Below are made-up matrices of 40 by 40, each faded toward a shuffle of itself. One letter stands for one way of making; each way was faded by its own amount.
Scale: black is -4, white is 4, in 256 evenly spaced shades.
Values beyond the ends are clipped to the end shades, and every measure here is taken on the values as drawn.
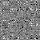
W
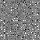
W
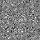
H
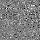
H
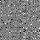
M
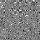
M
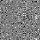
W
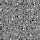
H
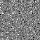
H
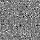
H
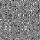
M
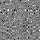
M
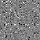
W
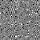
M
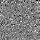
H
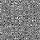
M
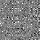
M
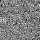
H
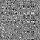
M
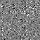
H
